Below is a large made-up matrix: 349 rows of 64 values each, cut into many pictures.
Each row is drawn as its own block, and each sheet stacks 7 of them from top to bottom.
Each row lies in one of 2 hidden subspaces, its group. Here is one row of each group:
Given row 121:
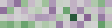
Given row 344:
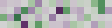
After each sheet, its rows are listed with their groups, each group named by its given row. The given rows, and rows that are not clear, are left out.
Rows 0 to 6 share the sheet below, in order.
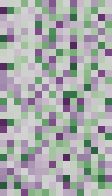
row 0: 121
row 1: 121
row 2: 121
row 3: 344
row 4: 121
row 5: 344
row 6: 344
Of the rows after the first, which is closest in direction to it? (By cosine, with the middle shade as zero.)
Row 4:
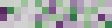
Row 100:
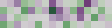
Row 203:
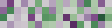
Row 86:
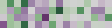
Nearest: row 203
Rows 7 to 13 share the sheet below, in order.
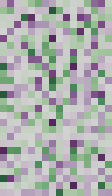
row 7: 344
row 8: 344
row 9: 121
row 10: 121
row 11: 344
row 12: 121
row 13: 121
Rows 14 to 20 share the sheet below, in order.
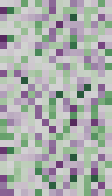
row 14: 121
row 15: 121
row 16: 344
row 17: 344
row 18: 121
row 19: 121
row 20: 121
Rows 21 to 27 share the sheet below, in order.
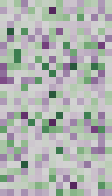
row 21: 344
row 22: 344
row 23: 121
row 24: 344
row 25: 344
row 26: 344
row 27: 121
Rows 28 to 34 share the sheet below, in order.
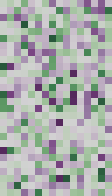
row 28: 344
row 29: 344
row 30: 121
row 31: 121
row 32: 344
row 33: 121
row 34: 344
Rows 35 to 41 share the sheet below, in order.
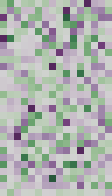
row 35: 344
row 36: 121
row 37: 344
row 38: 344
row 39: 344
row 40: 344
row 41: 344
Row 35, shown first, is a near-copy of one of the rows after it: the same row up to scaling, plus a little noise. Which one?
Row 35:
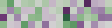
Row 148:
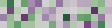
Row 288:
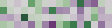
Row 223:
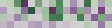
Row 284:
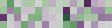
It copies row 284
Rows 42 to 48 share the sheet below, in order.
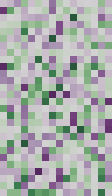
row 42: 121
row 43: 344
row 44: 121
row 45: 344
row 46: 344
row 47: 344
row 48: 344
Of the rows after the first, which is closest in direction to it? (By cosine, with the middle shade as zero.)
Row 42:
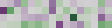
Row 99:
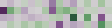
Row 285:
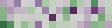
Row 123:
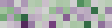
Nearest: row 99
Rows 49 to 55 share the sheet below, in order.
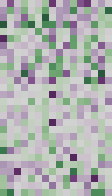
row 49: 344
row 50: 121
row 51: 344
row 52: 344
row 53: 344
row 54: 121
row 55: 121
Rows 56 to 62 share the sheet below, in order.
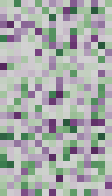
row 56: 121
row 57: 121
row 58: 121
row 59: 344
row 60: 121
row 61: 121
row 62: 344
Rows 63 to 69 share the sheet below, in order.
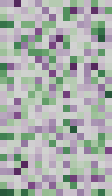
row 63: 121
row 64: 344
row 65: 121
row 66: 344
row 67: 121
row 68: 344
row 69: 121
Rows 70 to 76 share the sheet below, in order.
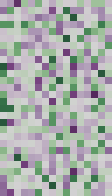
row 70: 121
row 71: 344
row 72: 121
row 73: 121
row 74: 121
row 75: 344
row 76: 121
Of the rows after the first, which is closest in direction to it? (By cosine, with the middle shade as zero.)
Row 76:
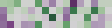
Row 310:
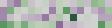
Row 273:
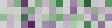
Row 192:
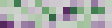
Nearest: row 192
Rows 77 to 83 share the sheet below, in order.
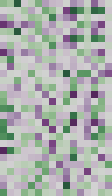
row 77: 121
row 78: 121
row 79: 344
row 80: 121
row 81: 121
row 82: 121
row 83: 344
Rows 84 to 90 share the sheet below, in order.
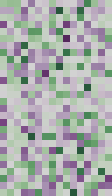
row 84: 344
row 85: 344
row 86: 344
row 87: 344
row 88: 344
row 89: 344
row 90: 344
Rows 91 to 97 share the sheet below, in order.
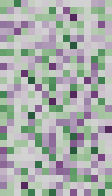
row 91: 121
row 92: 121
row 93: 344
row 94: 121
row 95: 344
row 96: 121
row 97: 344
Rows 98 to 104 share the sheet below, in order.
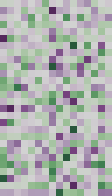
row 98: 344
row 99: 121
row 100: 344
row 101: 121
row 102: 121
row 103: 121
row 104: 121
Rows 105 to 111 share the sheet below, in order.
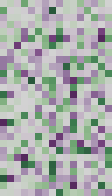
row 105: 344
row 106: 344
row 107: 344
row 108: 121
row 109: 121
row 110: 344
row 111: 121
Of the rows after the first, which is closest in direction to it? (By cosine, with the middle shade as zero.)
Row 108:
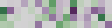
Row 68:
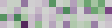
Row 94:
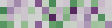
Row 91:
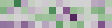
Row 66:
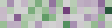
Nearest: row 94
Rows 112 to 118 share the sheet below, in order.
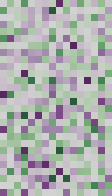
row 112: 344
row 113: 121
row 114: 344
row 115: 121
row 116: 344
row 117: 344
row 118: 344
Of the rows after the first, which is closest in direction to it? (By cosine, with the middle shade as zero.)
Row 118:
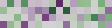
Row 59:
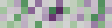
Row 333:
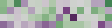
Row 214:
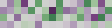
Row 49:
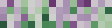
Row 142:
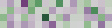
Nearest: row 59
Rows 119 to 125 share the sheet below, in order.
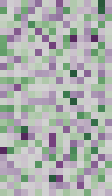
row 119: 344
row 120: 121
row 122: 121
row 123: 344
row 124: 121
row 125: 344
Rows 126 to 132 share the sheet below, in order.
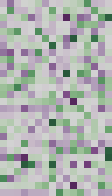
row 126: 344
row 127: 121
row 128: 344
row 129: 121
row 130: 344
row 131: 344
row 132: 121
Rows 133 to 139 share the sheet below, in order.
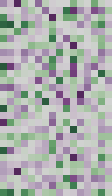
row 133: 121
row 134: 121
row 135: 121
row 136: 344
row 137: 121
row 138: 121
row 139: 121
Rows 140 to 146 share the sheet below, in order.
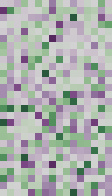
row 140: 121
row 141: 344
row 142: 344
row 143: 121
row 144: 121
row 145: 344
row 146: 344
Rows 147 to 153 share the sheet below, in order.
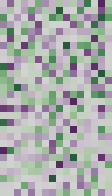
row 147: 344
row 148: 344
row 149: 121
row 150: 121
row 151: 121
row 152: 121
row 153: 344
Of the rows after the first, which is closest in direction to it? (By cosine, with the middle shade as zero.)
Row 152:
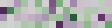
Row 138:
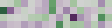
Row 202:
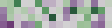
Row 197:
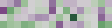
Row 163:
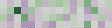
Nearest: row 197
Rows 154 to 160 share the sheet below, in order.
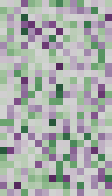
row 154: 344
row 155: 344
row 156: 344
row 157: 344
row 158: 344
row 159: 121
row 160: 344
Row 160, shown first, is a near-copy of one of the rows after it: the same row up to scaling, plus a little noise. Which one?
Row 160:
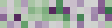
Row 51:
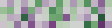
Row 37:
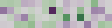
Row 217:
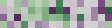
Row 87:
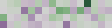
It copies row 217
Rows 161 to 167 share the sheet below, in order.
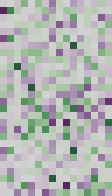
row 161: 121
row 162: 121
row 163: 344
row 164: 344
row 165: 344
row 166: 121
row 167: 344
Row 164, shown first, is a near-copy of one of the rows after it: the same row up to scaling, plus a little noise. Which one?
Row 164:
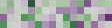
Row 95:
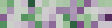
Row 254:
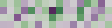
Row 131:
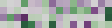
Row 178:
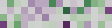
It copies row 95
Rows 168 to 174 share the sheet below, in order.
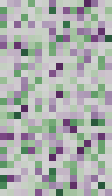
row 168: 344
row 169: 344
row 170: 344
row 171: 344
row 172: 121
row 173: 344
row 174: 121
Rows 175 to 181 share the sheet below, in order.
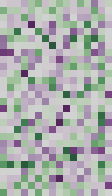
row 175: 344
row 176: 121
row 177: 344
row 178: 344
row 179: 344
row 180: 121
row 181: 344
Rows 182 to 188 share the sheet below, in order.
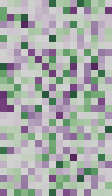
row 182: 344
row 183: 344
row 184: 121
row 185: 121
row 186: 344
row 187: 121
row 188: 344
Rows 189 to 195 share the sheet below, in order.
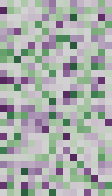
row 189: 121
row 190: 121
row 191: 121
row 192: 121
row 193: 344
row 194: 121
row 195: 344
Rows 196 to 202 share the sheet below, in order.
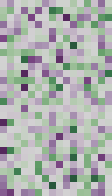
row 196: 344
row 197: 121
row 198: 344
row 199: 344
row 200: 121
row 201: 121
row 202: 121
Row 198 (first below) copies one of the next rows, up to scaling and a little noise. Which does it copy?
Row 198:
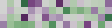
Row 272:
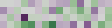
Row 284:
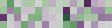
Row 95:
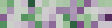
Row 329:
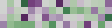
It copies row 329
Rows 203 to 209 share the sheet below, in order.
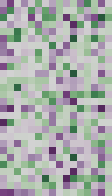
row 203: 344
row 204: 121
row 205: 121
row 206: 121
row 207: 121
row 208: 121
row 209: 121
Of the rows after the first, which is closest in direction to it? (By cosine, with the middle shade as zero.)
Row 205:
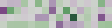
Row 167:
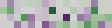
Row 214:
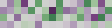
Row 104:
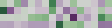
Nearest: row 214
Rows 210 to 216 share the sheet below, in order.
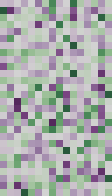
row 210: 121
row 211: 121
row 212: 121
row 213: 344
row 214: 344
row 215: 344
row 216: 344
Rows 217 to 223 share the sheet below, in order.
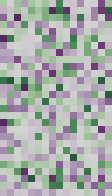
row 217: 344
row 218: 121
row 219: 121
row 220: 344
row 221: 121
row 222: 121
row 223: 344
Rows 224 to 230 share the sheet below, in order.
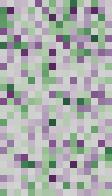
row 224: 121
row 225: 344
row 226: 344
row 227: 344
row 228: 344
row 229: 344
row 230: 344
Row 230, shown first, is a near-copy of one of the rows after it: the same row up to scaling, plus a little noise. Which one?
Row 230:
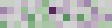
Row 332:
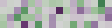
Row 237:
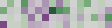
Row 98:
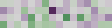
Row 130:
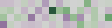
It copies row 98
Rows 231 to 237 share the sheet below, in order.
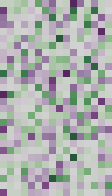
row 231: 121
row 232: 344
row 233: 344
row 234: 121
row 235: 344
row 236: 121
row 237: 344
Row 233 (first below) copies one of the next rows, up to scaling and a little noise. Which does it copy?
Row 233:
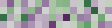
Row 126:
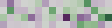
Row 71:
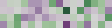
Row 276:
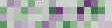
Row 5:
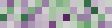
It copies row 5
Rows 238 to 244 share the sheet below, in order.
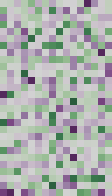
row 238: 344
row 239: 344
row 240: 344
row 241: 121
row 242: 121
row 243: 121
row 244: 121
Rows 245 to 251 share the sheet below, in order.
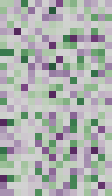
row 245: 344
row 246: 121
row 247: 344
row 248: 344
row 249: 121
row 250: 121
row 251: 121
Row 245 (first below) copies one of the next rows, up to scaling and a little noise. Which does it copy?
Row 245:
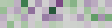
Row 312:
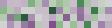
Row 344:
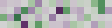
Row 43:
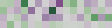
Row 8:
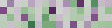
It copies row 43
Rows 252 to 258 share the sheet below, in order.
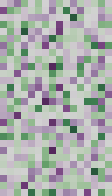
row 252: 121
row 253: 344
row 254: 344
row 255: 344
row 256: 121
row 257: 344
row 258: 344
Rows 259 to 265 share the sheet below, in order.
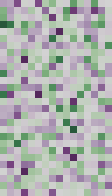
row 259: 121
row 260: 344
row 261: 344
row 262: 121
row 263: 121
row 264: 121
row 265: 344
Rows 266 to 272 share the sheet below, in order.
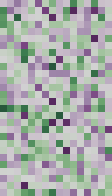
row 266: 121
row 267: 344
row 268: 344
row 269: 121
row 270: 344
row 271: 344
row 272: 344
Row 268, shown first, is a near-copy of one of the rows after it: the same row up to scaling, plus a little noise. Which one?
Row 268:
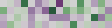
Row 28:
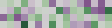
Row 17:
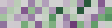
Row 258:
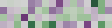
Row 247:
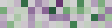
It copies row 247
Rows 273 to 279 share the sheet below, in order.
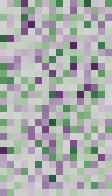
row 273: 344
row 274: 121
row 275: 121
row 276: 344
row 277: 344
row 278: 121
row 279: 344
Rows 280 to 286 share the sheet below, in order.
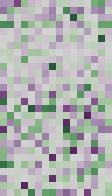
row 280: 121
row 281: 344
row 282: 344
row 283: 344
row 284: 344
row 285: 121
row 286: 344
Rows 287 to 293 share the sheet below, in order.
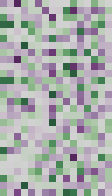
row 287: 121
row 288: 344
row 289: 121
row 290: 344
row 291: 344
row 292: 121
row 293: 344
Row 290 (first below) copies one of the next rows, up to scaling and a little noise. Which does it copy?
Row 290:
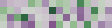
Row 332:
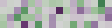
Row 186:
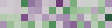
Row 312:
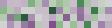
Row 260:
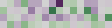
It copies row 312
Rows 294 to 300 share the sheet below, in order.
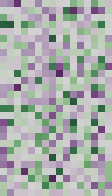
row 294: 121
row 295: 344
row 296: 344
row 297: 121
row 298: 121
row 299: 121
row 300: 344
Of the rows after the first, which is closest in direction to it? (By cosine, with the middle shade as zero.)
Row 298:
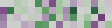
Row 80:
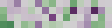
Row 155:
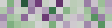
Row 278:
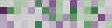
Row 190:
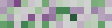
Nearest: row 278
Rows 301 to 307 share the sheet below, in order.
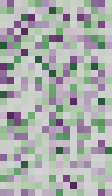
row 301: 344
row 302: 344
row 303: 121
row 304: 121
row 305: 344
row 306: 344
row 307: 121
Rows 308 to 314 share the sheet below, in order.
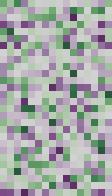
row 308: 121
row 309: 344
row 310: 121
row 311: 344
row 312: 344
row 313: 344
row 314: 121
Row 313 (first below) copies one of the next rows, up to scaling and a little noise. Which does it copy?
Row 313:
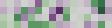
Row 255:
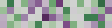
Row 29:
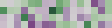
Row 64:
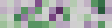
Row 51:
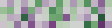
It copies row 64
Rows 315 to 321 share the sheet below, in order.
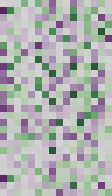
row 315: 121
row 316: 344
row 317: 121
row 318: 121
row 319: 344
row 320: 344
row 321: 121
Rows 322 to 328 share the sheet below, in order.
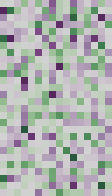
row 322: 121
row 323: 121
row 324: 344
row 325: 344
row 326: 344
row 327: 121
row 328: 121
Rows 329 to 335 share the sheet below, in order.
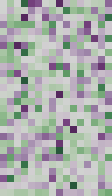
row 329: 344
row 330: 344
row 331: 344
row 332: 344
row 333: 121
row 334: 344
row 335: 121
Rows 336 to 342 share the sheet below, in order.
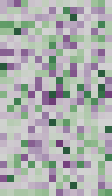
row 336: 121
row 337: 121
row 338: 121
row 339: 344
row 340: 344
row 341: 344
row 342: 121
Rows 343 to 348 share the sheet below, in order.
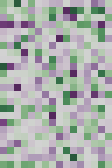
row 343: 121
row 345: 121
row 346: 121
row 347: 121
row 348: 121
